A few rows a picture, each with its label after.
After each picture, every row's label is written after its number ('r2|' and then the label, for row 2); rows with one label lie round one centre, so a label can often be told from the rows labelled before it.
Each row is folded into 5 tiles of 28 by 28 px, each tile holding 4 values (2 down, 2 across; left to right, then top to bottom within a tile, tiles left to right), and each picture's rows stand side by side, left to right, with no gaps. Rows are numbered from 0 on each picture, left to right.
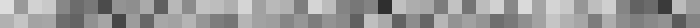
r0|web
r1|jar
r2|web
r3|jar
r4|web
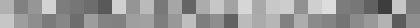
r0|web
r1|jar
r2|web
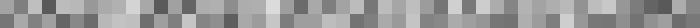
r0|jar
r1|jar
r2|jar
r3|jar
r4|web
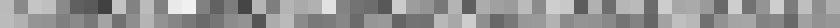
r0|web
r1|web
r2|web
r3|jar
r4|jar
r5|jar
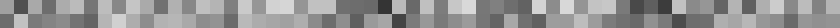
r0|jar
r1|jar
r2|web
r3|web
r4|web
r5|jar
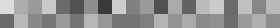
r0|web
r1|jar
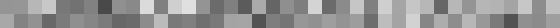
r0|web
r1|web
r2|jar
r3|jar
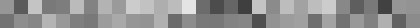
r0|jar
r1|web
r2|web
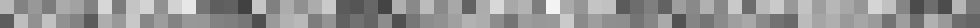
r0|jar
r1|web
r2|web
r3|jar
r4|web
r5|jar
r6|web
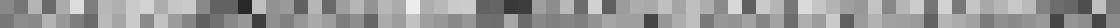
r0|jar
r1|web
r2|jar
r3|web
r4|jar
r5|jar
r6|jar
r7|web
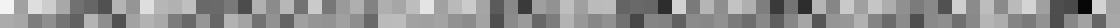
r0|web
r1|web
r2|jar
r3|web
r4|web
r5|web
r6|web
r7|web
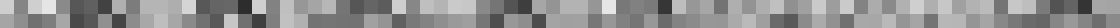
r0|web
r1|web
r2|web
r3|web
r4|web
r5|jar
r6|jar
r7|web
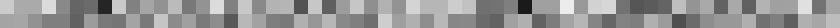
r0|web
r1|jar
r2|jar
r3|web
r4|web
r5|jar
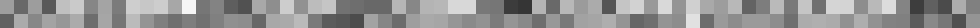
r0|jar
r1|web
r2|web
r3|web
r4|jar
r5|jar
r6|web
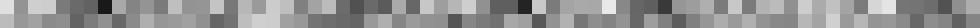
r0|web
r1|jar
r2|web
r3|web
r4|web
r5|jar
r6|web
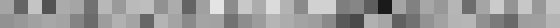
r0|jar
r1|jar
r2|web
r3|jar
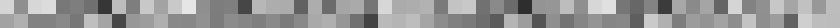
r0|web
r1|web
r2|jar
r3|web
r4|web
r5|jar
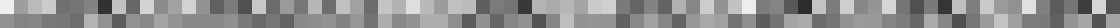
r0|web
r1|web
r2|jar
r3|web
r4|web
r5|web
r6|web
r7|web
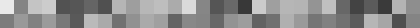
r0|web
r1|web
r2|web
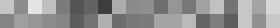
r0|web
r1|jar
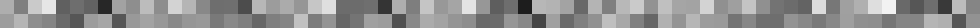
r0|web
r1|web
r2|web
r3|web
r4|jar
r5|web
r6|web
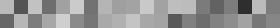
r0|jar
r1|web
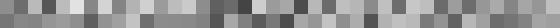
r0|jar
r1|web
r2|jar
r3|jar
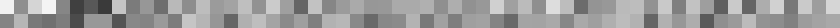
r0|web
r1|jar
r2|jar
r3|jar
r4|jar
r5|jar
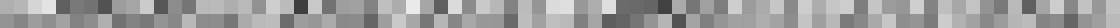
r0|web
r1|jar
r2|jar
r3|jar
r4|web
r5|jar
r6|jar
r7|jar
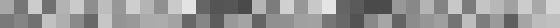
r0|jar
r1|web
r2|web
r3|jar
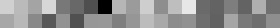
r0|web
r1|web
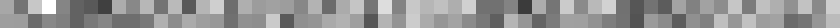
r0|web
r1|jar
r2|jar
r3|web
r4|web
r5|jar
